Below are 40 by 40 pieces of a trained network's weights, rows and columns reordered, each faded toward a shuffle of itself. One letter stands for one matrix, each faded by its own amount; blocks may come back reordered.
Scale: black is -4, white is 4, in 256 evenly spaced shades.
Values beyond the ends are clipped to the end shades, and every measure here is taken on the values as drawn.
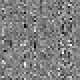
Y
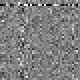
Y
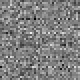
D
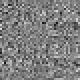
D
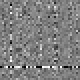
Y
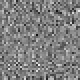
D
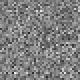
D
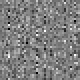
Y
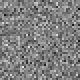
D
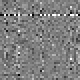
Y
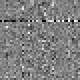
Y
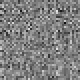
D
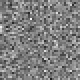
D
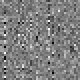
Y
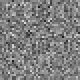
D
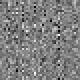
Y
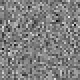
D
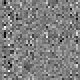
Y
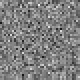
D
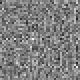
D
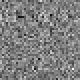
D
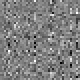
Y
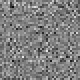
D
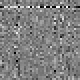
Y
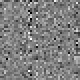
Y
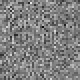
D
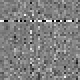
Y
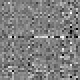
Y
